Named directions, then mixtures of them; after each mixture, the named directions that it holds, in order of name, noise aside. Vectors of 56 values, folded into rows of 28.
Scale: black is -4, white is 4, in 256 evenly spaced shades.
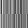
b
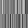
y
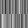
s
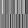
y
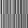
b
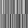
y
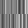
s, y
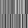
b, y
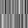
s, y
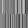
y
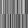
y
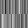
s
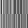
b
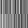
b, s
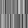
s, y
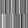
b, s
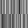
s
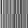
b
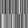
s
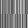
b, y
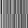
b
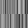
s, y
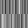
s
